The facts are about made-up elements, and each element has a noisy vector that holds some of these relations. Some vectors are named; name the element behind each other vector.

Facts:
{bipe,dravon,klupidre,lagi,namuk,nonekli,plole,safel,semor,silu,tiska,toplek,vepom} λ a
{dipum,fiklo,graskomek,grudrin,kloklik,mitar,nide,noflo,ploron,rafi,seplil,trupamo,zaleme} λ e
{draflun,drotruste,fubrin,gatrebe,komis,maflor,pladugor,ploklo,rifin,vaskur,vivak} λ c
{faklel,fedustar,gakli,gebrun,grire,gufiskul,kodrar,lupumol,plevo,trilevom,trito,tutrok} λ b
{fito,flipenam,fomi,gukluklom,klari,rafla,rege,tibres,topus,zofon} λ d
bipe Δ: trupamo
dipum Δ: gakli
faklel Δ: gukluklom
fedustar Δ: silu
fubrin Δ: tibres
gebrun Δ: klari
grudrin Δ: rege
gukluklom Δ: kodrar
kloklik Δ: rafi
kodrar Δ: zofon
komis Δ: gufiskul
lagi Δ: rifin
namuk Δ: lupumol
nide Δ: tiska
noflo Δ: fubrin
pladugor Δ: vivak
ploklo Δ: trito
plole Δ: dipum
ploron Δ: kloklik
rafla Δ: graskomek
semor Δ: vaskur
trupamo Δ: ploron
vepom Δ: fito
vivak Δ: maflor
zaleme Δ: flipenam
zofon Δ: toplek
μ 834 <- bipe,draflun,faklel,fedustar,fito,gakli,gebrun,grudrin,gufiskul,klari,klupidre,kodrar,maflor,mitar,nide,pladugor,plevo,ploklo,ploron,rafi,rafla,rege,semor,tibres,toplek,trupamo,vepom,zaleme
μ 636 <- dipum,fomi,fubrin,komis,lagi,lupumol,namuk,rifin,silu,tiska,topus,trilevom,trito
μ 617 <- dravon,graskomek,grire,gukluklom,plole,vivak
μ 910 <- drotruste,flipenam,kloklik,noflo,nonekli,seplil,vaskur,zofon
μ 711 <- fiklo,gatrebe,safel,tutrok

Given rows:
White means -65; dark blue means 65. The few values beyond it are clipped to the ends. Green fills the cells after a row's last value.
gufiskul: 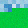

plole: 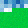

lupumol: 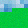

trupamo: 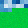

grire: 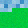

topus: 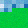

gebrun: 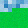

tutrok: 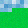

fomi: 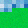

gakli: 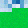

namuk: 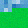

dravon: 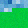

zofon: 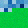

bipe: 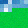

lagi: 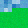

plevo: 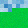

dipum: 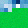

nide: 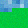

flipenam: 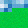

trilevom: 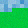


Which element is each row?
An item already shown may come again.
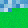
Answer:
ploklo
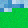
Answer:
safel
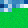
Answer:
pladugor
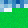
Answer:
plole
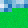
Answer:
flipenam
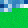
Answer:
pladugor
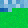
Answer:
fiklo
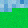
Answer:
trilevom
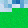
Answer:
gakli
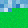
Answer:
ploklo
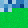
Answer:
gukluklom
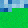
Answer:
graskomek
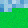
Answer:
gatrebe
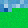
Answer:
seplil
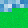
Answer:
komis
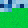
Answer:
toplek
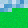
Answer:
tutrok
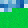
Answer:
faklel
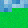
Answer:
mitar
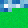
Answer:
kloklik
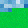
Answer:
rifin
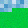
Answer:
tutrok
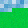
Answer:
tutrok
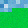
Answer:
drotruste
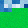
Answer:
rafi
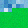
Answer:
klupidre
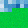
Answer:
rafla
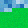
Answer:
nonekli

